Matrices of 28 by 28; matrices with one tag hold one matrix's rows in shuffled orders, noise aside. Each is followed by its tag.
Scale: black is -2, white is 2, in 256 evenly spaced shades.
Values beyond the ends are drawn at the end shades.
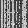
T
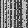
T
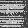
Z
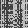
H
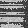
Z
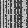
T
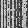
T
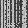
T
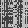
H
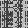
H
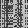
H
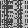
H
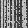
T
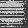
Z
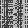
H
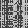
H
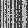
T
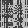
H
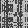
H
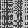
H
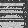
Z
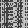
H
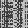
H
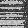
Z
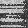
Z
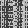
H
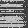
Z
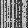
T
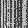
T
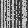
T
